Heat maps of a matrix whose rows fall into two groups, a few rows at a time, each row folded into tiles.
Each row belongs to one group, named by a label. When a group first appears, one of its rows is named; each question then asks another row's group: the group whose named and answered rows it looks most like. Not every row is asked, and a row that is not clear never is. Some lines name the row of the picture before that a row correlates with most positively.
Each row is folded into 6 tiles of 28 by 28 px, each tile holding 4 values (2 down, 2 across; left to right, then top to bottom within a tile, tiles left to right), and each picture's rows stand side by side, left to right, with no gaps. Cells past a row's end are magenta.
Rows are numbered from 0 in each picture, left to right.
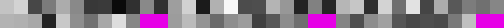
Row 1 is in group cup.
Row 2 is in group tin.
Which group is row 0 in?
cup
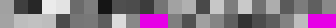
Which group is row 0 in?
cup
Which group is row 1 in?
tin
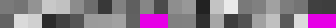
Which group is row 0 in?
cup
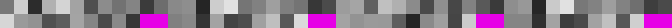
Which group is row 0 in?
cup
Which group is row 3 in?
tin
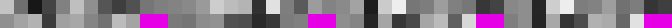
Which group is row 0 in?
cup
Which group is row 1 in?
tin
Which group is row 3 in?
tin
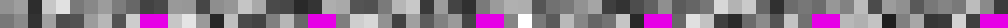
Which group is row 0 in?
tin
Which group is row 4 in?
cup
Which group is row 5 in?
cup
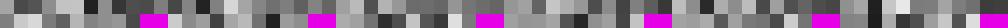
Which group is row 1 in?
cup
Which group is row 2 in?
cup
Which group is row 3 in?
tin
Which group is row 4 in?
cup
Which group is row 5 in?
tin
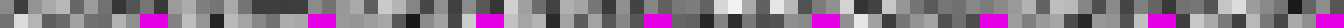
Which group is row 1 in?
cup
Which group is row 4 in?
tin
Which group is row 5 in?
cup
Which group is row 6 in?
tin
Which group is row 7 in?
cup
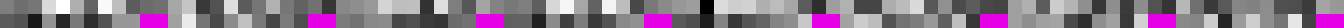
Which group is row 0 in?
tin
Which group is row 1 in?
cup
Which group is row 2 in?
tin
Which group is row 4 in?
tin
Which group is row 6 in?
tin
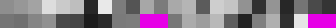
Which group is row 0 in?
tin
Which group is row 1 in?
tin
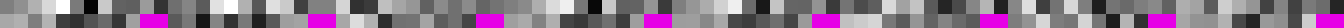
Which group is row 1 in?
tin
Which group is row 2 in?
cup
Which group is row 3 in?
tin
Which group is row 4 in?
tin
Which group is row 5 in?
cup
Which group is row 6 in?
cup
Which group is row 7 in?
tin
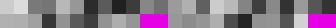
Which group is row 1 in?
tin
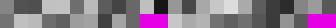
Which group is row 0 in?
cup
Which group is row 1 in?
cup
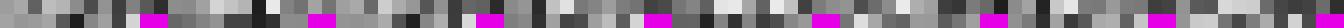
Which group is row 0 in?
tin
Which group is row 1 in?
tin
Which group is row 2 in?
tin
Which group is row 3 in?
tin
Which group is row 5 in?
cup
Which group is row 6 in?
tin
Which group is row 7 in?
cup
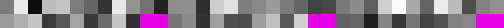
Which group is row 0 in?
cup
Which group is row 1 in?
tin
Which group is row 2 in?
tin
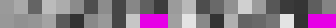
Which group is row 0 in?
tin
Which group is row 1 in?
cup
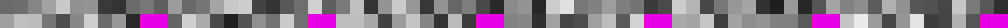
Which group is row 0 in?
cup
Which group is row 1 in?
cup
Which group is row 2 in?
cup
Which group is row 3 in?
tin
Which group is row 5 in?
cup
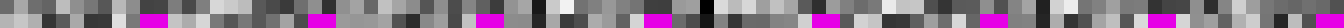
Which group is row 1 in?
cup
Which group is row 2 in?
tin
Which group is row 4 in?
tin
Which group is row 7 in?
cup
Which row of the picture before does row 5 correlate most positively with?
1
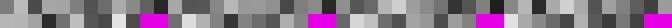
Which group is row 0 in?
cup
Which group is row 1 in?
cup
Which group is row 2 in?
cup
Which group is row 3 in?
cup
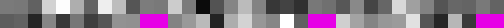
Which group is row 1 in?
cup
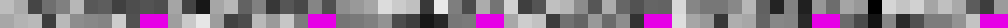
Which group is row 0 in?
cup
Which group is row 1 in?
cup
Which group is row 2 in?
tin
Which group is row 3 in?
cup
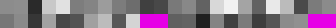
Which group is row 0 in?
tin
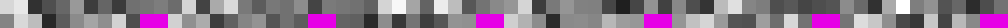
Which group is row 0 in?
cup
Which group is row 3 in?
cup
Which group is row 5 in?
cup
